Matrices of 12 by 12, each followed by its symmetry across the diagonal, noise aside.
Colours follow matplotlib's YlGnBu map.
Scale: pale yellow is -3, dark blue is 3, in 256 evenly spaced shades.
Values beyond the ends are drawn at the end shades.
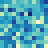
neither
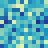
antisymmetric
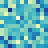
symmetric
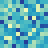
symmetric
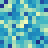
symmetric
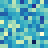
antisymmetric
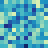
neither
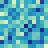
symmetric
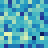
neither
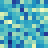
antisymmetric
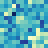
symmetric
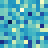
antisymmetric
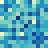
symmetric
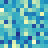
neither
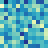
antisymmetric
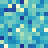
neither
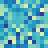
antisymmetric
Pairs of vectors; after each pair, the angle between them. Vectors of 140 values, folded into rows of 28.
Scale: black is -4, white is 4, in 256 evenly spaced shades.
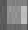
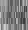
partly opposed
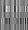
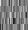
orthogonal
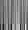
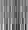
nearly opposite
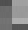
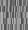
orthogonal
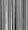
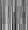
nearly parallel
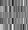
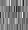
orthogonal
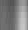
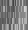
partly aligned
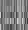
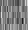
partly opposed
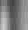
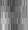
nearly parallel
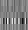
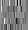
orthogonal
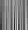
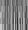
nearly opposite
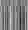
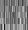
partly opposed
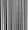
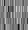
orthogonal
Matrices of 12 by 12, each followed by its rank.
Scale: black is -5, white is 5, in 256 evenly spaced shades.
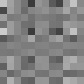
two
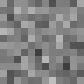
full rank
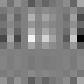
one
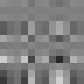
one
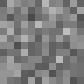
full rank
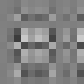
one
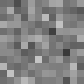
full rank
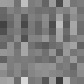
two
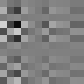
one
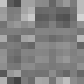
two
